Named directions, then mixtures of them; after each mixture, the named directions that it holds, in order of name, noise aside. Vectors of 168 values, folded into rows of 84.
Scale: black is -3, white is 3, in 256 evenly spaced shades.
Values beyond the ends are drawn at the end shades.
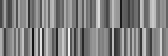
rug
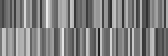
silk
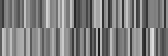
silk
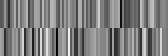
rug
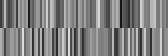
rug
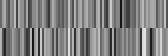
rug, silk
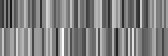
rug, silk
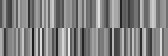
rug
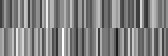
rug, silk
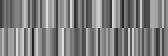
rug, silk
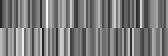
rug, silk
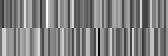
silk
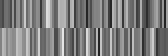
silk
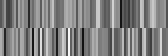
rug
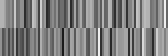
silk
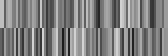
rug, silk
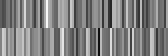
silk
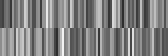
rug, silk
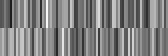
rug, silk
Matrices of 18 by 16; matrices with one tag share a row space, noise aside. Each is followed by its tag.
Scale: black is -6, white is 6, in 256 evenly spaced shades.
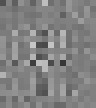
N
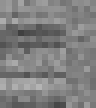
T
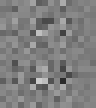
N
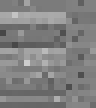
T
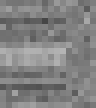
T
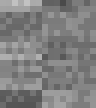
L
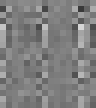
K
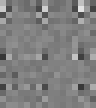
K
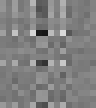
N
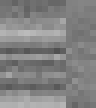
T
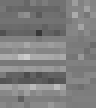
T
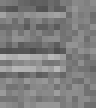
T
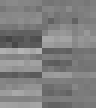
L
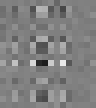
N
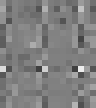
K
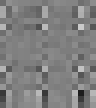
K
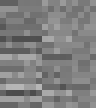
L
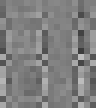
K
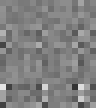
K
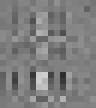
N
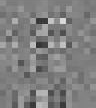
N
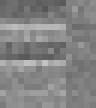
T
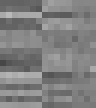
L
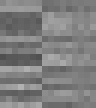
L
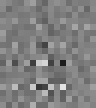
N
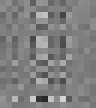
N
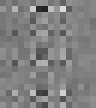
N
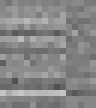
T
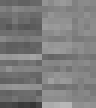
L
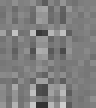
N
